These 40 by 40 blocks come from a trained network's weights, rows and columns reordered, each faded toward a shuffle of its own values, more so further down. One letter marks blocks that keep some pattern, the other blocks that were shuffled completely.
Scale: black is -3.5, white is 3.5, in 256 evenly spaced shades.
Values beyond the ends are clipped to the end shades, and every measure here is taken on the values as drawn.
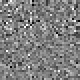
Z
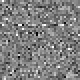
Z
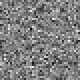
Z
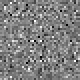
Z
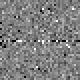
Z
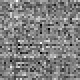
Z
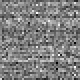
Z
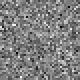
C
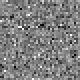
Z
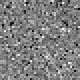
C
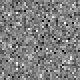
C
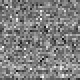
Z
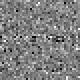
Z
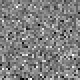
Z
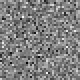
C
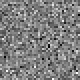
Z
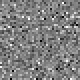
Z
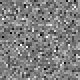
C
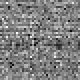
Z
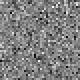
C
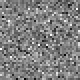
C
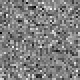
Z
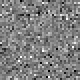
Z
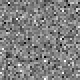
C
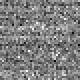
Z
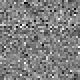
Z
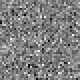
C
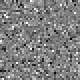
Z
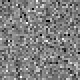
C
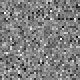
Z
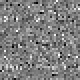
Z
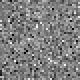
C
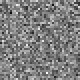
C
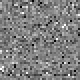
Z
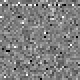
Z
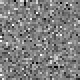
C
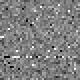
Z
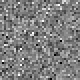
C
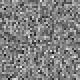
C
